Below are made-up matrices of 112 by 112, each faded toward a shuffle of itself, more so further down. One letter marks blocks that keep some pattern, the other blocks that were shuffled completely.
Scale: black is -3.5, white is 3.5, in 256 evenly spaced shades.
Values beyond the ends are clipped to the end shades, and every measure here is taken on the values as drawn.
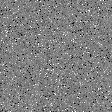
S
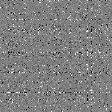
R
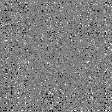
R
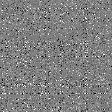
R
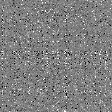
R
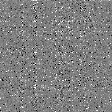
R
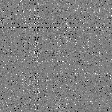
R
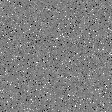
S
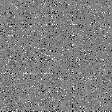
R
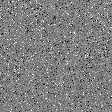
S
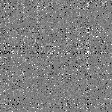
R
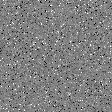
S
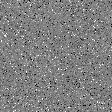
S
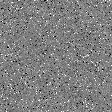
S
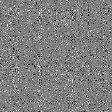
R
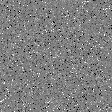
S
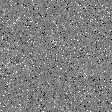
S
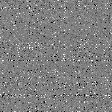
R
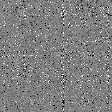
R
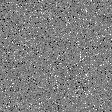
S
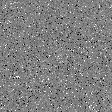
S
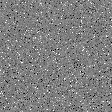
S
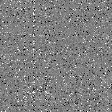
R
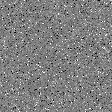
S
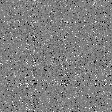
R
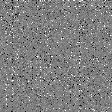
R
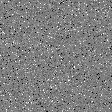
S
